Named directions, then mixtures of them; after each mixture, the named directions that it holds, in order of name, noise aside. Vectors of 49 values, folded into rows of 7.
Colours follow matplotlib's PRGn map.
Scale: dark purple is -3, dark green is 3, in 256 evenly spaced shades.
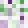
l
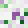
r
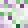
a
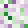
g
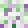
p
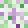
a, r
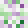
a, g, r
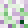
g, r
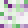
a, p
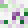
r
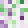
l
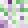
a, l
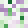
l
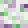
a, g, p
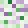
l, p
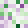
a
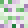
g, p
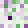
a, g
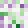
a, g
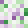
l, r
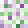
a, r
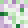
a, g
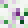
r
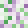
g, p, r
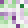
a, g, r
